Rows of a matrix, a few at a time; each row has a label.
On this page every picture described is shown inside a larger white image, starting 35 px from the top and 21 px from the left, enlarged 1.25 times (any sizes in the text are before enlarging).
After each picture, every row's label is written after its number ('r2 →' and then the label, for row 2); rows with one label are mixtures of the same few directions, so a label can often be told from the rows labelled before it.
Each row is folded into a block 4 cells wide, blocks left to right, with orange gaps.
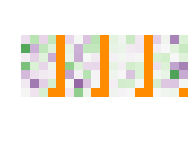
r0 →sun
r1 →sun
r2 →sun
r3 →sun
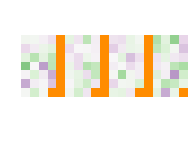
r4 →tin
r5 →sun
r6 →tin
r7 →sun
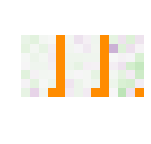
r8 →sun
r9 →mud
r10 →sun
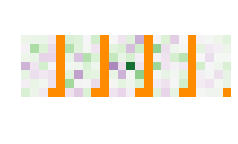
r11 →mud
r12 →tin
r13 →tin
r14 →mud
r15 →sun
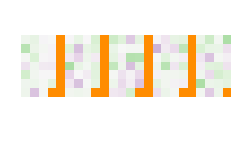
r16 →sun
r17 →sun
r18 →tin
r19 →mud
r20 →tin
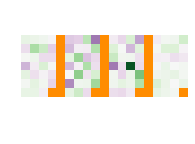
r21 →mud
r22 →tin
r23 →tin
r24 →tin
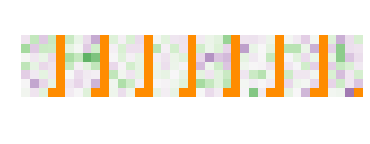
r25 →sun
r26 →tin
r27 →sun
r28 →mud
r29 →tin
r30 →sun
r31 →mud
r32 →mud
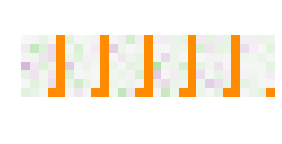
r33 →mud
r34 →sun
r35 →sun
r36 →sun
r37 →sun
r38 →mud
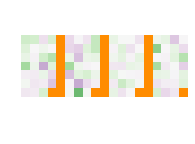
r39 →tin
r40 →sun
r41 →sun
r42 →mud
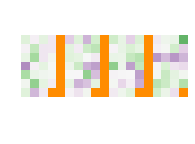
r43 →sun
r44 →sun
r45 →tin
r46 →tin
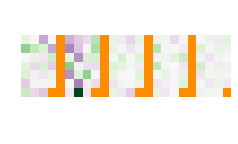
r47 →mud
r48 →sun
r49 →mud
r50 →mud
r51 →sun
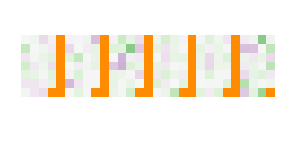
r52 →mud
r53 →tin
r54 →mud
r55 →mud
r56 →mud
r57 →mud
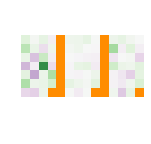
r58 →tin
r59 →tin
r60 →sun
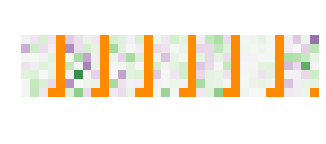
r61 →sun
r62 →tin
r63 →tin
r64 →sun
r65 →mud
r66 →sun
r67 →tin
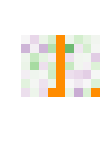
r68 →mud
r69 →sun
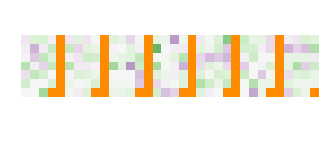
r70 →mud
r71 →mud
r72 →tin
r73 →mud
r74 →tin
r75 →sun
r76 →mud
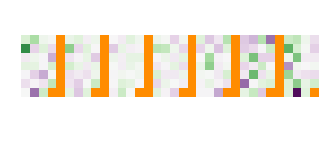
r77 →sun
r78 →sun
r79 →sun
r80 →mud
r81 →mud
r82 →tin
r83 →sun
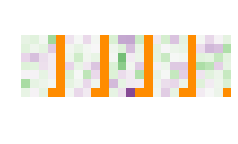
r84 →tin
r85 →sun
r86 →mud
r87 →sun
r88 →mud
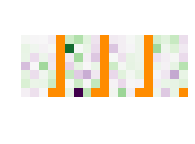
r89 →tin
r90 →sun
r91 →sun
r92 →sun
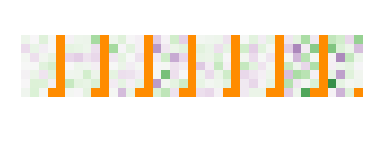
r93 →sun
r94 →tin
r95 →sun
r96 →tin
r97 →tin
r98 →sun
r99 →mud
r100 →tin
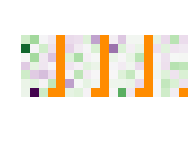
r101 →sun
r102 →tin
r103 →sun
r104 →sun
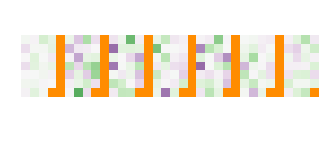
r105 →mud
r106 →sun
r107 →mud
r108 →sun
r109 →mud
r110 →sun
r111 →mud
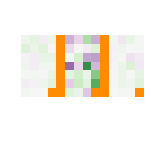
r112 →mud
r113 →tin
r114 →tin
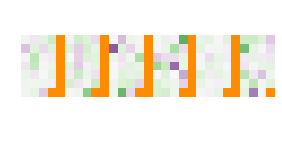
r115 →mud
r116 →mud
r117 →sun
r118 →tin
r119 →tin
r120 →sun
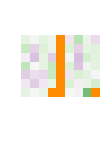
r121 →sun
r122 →mud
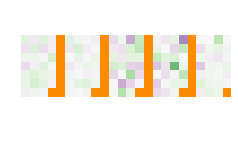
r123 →sun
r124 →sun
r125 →sun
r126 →tin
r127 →mud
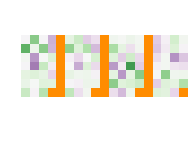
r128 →mud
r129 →mud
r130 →tin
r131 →tin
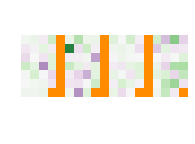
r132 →tin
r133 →sun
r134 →sun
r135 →sun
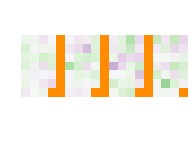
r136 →tin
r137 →mud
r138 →mud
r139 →sun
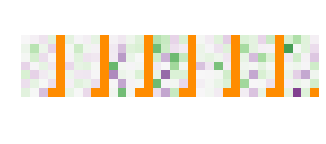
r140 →mud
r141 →mud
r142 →sun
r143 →tin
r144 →tin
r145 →tin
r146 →sun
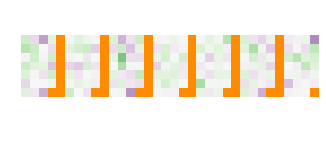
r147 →mud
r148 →mud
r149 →mud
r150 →sun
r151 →tin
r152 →mud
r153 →tin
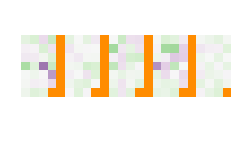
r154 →tin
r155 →sun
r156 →mud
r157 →mud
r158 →mud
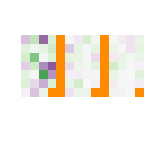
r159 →sun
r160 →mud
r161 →mud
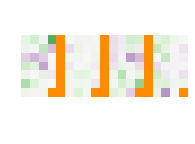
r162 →tin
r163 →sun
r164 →tin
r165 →sun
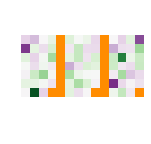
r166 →sun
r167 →sun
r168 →tin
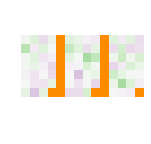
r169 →sun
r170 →tin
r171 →sun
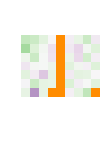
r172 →sun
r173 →mud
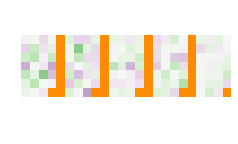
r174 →sun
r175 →mud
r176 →tin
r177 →tin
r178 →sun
